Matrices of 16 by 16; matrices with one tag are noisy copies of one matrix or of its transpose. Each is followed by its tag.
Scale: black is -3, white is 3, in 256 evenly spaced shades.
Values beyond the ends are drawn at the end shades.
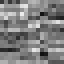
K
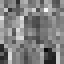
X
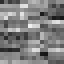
K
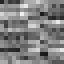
K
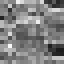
X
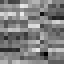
K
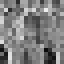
X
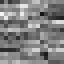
K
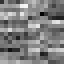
K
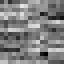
K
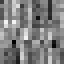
K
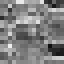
X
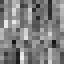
K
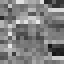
X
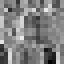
X
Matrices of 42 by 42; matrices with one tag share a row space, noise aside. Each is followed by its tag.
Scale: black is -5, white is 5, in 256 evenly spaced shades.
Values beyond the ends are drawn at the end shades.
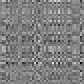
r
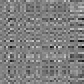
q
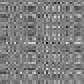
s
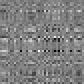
s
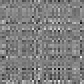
r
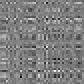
s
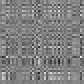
r
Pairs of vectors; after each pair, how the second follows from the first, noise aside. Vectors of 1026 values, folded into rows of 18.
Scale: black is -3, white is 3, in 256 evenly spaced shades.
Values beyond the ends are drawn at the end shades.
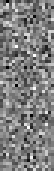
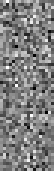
negated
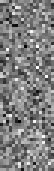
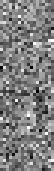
shuffled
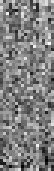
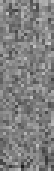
shrunk
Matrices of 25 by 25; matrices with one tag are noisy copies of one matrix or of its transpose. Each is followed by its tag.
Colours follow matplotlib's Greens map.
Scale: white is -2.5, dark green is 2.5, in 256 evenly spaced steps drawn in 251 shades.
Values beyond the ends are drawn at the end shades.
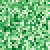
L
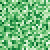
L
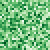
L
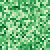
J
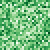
J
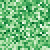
L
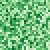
L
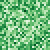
J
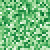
L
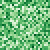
J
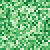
J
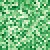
J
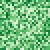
J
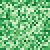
J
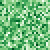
L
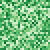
J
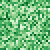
J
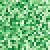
L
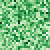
L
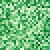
J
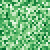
J
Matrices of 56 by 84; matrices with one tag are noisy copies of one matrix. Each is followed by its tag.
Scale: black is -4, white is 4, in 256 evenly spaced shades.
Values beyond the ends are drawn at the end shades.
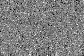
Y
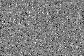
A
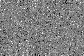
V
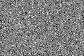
A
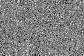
V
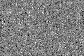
A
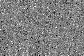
V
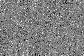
V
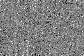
V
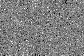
V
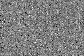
A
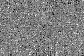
Y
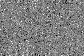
V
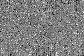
Y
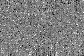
Y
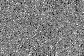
Y
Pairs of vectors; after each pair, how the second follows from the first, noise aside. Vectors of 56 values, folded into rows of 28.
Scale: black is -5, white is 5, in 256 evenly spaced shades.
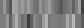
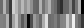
scaled up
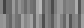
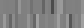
partly zeroed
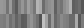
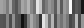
scaled up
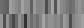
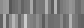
negated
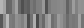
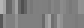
partly zeroed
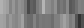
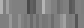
partly zeroed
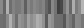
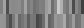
negated
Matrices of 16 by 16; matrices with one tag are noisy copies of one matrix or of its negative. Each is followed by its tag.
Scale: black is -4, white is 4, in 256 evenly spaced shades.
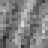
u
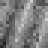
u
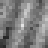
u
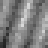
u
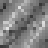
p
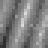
u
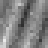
u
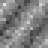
p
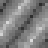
p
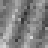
u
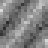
p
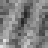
u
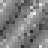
p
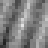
u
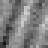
u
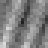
u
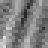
u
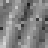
u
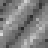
p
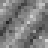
p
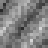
p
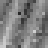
u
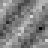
p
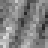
u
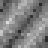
p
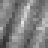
u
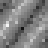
p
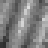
u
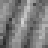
u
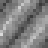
p
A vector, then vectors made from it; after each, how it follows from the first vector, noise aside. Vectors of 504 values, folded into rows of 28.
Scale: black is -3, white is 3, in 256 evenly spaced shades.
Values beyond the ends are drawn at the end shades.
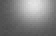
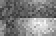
wrapped around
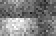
wrapped around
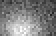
reversed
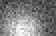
reversed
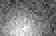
reversed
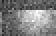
wrapped around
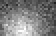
reversed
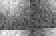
wrapped around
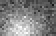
reversed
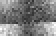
wrapped around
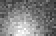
reversed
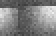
wrapped around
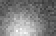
reversed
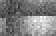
wrapped around
